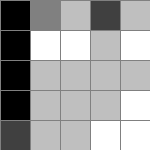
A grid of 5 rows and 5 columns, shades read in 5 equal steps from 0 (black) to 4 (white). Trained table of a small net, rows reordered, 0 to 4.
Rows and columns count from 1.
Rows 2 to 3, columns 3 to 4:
4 3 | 3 3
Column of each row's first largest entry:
3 2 2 5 4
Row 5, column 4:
4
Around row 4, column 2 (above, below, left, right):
3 3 0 3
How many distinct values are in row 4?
3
